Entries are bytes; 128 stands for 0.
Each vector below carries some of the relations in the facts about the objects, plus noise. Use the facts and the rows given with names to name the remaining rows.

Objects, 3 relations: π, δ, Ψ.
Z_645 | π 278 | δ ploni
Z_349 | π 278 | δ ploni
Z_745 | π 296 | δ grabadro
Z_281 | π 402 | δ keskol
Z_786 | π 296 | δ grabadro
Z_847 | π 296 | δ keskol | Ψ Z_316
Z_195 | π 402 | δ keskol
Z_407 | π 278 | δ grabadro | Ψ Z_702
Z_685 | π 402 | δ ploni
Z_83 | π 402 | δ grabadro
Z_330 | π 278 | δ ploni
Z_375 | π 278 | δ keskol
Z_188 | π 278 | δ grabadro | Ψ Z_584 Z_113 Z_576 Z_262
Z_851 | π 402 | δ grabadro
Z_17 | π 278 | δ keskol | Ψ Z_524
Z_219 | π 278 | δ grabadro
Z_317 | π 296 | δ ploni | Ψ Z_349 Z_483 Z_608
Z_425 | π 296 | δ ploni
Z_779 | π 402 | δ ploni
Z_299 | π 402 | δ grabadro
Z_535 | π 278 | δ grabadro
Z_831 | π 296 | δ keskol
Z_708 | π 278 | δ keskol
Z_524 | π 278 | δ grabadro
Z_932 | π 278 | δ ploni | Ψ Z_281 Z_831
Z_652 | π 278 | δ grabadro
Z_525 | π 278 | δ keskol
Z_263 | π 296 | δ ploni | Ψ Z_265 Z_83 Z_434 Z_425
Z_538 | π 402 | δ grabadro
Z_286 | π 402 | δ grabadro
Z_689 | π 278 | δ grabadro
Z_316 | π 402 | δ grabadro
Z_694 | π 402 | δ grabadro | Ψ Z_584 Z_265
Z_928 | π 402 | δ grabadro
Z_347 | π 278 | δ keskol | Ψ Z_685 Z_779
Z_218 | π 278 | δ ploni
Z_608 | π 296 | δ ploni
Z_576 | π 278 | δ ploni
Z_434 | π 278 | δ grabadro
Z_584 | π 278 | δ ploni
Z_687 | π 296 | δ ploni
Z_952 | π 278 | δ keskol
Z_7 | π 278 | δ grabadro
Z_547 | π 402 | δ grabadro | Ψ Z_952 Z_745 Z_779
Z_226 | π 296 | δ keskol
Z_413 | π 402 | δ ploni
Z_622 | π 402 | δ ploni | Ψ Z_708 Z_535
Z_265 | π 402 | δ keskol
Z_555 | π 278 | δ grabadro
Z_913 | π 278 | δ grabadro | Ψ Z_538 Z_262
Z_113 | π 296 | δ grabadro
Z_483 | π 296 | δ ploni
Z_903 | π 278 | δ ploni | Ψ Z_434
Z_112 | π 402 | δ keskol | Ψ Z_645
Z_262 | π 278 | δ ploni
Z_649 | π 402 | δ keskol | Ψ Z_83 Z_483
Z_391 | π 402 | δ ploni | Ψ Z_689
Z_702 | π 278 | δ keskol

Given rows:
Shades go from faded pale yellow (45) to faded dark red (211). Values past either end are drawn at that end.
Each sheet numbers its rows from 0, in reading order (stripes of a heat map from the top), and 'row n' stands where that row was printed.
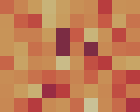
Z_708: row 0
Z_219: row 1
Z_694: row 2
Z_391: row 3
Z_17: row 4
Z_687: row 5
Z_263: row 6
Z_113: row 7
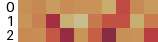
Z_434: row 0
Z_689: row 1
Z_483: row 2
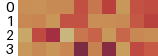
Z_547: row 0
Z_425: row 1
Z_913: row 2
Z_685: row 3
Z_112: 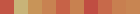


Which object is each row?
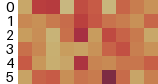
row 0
Z_188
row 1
Z_83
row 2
Z_903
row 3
Z_952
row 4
Z_281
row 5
Z_349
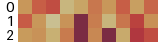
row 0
Z_535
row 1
Z_265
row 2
Z_779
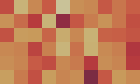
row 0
Z_847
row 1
Z_538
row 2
Z_226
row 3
Z_786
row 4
Z_608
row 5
Z_645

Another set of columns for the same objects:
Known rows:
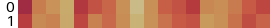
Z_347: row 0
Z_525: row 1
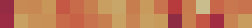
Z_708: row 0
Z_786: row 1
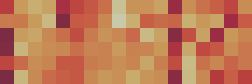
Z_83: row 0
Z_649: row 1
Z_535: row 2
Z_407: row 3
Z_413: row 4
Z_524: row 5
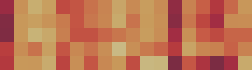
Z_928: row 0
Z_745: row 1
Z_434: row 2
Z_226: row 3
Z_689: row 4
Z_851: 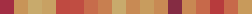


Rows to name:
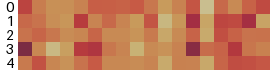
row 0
Z_903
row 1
Z_391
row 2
Z_608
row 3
Z_547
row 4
Z_349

